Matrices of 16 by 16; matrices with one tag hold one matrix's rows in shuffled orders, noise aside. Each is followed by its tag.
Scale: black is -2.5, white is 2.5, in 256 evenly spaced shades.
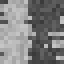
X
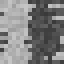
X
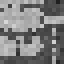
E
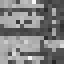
E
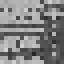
E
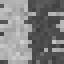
X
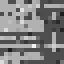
E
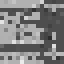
E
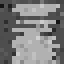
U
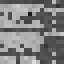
E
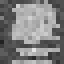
U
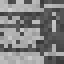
E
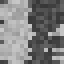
X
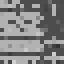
E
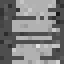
U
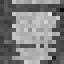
U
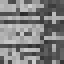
E
